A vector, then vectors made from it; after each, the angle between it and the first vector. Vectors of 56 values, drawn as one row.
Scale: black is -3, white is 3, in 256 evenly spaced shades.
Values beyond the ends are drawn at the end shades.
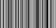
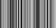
partly aligned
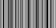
nearly parallel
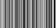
orthogonal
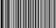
orthogonal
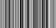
partly aligned
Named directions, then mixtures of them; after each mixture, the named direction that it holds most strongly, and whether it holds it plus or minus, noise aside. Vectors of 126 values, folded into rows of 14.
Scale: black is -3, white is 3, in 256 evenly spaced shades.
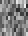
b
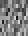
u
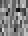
u, plus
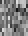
b, plus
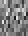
u, minus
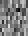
u, plus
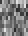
b, plus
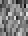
b, minus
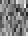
b, plus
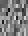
u, plus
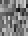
b, plus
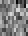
b, minus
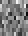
b, plus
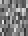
u, minus
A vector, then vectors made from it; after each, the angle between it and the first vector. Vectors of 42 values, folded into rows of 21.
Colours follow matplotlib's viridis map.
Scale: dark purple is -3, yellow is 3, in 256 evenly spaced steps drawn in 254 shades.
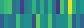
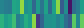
nearly opposite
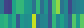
nearly opposite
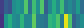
orthogonal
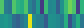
orthogonal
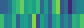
nearly opposite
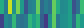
orthogonal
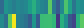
orthogonal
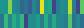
partly aligned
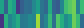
partly aligned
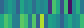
partly opposed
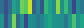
partly opposed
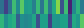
nearly opposite
